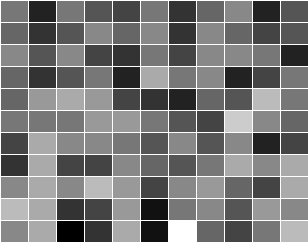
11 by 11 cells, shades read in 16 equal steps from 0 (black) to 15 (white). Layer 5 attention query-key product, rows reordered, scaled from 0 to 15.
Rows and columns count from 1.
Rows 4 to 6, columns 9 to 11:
2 4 7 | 5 11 7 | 12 8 6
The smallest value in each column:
3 2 0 3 2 1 2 4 2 2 2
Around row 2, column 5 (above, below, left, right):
4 3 8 8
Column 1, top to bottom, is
7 6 8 6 6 7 4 3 8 11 8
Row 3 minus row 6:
1 -2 1 -5 -6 0 -1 4 -4 -1 -4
